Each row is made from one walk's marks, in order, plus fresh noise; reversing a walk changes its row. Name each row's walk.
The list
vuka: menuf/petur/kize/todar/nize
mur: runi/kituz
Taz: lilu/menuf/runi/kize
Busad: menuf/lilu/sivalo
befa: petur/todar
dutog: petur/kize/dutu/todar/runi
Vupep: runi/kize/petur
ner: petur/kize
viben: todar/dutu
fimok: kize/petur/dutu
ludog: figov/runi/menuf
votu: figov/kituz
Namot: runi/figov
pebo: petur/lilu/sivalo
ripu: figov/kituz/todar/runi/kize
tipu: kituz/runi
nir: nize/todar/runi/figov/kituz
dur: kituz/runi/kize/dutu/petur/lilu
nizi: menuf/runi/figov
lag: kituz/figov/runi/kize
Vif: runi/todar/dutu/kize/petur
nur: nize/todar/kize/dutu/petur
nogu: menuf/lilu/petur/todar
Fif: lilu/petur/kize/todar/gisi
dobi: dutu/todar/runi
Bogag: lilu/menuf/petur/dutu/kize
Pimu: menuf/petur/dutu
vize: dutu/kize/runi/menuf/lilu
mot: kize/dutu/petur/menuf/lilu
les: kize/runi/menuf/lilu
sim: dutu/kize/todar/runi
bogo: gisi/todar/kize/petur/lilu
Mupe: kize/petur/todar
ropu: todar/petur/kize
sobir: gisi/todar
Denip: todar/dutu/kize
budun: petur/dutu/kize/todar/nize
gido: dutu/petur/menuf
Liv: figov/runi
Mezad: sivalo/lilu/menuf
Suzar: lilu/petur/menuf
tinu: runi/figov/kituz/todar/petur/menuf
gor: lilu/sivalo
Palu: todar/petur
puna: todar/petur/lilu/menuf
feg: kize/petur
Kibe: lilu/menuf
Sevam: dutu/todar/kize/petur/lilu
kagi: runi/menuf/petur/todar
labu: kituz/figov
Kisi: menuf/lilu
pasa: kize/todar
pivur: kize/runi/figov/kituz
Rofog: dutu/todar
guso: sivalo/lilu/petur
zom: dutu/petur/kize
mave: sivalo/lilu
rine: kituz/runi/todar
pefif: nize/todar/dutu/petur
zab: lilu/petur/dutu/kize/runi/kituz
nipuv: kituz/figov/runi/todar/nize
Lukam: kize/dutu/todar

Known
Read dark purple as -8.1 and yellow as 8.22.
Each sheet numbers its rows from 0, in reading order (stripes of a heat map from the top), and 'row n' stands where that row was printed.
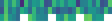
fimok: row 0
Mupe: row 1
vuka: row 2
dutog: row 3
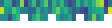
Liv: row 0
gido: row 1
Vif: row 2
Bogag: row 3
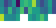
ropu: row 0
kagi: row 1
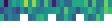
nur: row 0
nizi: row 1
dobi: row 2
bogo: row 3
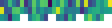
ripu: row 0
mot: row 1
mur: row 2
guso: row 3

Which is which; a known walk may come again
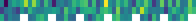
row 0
nur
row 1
nizi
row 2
Rofog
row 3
sobir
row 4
feg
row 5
mur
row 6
bogo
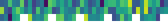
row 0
labu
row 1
Palu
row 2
ner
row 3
ropu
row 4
Kibe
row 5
les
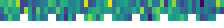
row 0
Taz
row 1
viben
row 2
dur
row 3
guso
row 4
pasa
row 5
votu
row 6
kagi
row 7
nir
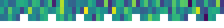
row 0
dobi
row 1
ludog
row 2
Vupep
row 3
tinu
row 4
Liv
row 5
Pimu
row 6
mot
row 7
nipuv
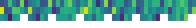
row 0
ripu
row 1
rine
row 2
Fif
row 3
Namot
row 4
tipu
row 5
Lukam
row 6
Suzar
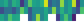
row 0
vuka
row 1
Busad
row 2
vize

